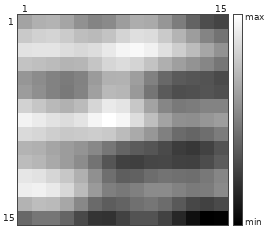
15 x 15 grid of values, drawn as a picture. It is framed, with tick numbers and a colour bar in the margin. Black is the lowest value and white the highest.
Values rise toward the top left. The bottom right is the ninth with the lowest average. Stripes running across repeat 3 times from top to bottom. On average the colour sits 60% of the way up the scale.
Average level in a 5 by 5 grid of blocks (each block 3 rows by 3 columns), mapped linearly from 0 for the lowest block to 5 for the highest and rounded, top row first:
5 4 5 4 2 | 3 3 4 2 1 | 5 5 5 3 2 | 4 3 1 1 1 | 4 2 1 1 0
